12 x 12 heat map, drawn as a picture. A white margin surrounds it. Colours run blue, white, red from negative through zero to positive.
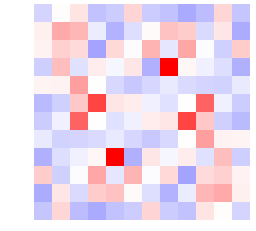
A half turn leaves it unchanged. The centre is the smoothest part. There is no overall slope.
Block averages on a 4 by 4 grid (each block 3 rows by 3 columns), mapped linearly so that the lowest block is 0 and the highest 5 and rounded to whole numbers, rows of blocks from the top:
5031
3431
1343
1305
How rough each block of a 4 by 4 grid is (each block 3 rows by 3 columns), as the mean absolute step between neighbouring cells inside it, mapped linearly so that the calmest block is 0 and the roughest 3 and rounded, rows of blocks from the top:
0 1 2 2
2 1 3 1
1 3 1 2
2 2 1 0
